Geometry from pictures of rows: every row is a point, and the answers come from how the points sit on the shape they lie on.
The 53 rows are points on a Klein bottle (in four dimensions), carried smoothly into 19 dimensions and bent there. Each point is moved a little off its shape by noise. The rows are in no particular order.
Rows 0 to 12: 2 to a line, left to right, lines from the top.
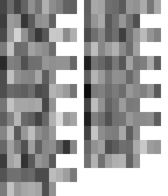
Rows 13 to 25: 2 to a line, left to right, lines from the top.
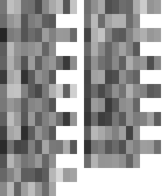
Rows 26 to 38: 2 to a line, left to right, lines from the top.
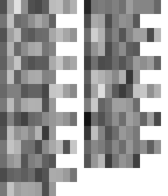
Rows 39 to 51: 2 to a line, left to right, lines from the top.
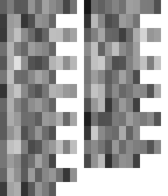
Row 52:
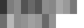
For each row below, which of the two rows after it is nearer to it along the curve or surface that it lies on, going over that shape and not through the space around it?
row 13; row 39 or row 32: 39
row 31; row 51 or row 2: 2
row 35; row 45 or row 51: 51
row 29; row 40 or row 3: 40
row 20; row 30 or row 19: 19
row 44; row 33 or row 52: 33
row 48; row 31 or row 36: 31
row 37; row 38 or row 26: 26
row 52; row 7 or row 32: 7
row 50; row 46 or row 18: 46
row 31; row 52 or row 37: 52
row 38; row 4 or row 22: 22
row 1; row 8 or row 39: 39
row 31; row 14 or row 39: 14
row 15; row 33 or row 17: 33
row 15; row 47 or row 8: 8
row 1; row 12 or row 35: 35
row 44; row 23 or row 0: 0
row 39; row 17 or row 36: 17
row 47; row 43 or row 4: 43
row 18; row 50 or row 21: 21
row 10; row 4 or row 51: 51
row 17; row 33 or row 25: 33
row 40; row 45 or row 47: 47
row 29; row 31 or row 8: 8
